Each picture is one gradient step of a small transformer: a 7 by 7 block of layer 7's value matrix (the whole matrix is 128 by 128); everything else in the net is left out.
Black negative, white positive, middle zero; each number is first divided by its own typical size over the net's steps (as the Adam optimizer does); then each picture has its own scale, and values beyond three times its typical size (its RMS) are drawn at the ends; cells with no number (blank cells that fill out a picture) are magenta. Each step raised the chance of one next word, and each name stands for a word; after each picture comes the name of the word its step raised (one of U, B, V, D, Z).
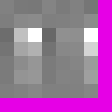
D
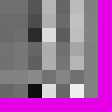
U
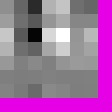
D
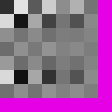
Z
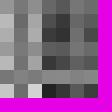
U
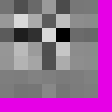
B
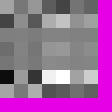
Z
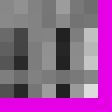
U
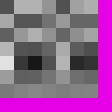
B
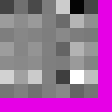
Z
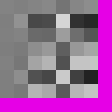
Z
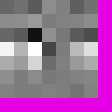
B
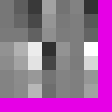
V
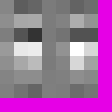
B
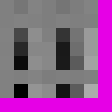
U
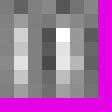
D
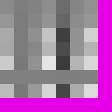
U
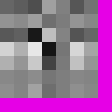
B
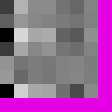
U
